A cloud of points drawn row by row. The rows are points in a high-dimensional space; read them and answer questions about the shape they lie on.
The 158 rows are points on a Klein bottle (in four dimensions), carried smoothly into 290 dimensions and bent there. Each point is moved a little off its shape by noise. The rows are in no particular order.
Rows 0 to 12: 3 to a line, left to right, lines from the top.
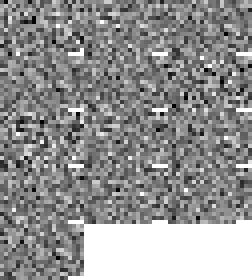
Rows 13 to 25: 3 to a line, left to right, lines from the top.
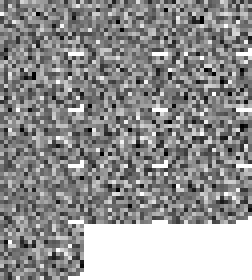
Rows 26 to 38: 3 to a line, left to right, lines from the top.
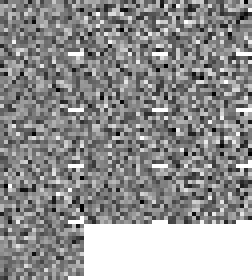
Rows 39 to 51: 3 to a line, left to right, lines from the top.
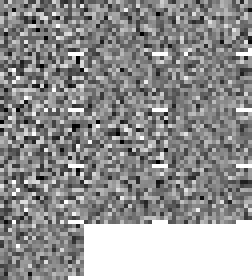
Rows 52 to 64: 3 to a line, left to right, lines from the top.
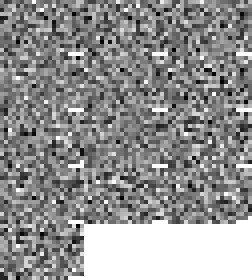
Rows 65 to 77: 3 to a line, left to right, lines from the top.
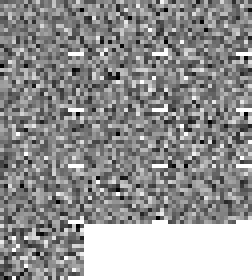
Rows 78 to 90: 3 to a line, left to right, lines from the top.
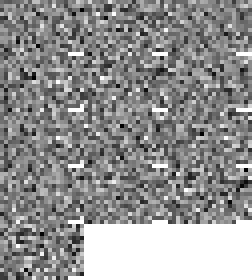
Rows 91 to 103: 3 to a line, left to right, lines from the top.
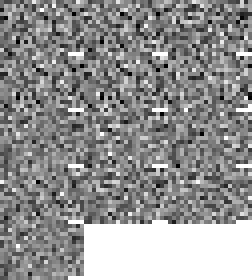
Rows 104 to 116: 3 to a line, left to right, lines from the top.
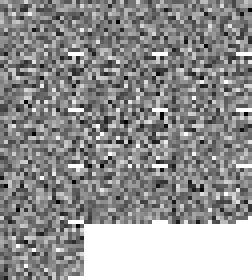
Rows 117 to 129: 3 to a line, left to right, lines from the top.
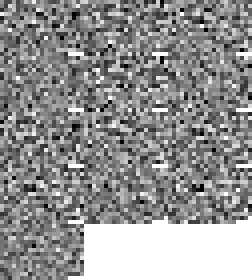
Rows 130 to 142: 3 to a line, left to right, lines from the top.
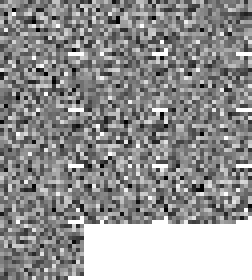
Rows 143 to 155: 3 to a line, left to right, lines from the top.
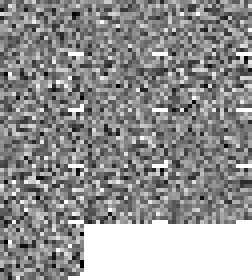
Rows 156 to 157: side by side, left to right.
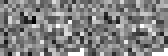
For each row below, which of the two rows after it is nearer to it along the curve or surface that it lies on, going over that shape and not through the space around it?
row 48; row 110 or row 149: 149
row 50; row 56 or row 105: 56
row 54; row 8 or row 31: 8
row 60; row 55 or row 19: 55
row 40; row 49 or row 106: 49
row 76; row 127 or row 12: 12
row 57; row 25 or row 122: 122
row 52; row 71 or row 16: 16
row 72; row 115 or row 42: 115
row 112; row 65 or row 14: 14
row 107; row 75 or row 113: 75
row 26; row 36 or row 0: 36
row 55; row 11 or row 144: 144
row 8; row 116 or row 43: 43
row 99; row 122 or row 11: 122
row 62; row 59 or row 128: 59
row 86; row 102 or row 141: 141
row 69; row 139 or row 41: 139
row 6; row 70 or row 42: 42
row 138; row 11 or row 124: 124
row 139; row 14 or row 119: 14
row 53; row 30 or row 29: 29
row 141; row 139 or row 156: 156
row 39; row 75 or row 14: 75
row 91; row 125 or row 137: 125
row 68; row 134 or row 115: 134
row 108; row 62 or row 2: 62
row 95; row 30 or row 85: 30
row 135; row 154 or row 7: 154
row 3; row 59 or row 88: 59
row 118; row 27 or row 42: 42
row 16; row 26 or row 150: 150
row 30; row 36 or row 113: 36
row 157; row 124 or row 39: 39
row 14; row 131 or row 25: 131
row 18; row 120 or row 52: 52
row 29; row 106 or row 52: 52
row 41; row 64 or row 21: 21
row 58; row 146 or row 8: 146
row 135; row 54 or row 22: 54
